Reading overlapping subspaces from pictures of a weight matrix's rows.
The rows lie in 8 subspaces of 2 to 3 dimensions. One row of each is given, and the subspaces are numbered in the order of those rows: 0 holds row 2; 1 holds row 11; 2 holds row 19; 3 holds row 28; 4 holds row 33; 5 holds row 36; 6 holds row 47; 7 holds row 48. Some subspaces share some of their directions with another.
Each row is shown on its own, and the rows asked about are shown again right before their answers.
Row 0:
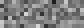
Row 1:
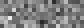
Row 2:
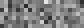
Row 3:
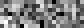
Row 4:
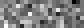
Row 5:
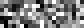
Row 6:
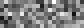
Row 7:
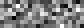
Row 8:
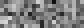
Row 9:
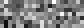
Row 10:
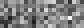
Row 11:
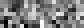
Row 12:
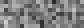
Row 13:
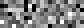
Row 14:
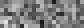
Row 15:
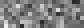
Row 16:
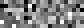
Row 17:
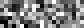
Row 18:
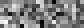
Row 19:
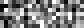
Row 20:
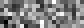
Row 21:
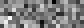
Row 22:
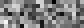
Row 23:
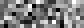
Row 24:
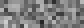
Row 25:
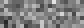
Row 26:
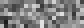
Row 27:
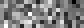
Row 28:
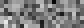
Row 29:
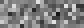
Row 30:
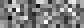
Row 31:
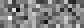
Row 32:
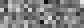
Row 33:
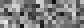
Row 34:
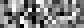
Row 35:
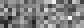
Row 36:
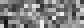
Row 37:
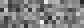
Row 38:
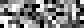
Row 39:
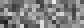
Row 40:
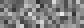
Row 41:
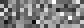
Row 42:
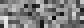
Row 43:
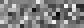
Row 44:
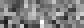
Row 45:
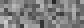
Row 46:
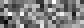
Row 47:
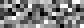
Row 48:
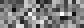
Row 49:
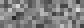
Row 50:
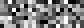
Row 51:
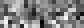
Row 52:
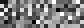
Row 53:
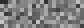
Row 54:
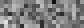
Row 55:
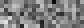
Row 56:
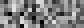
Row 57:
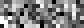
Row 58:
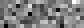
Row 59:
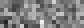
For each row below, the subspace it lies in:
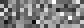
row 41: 7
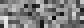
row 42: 5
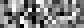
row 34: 7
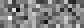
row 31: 4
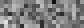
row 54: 0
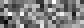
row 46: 1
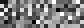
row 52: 7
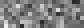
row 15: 6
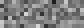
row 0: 5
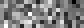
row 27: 6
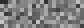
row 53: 7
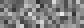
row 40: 7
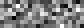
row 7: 6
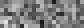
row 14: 1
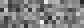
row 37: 0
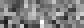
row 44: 1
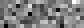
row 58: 6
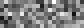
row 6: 1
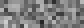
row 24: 0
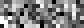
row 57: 0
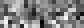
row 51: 1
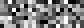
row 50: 4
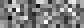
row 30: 4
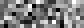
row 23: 6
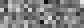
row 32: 0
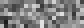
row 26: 5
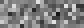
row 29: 3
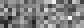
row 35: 7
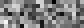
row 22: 4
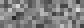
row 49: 6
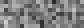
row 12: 2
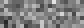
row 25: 3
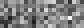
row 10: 7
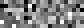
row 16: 2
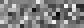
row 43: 3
